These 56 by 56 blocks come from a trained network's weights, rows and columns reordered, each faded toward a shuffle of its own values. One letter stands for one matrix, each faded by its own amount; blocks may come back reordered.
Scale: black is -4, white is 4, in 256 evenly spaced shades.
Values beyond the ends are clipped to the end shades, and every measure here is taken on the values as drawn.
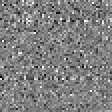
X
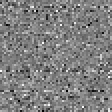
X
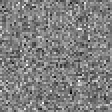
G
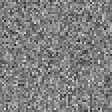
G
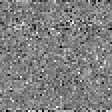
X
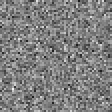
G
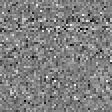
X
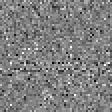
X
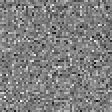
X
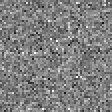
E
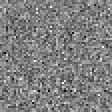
E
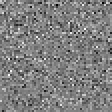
X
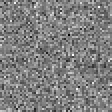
G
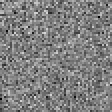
E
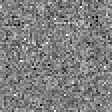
E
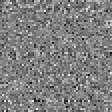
X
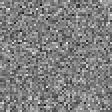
G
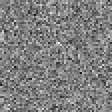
G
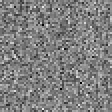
E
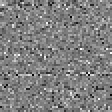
X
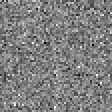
E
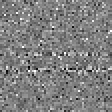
X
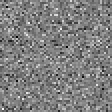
X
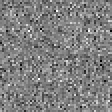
X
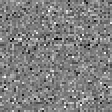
X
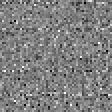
X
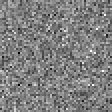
E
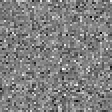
X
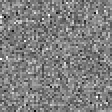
E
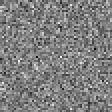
G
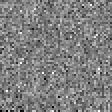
E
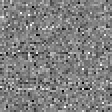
X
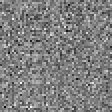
G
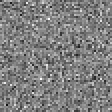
G
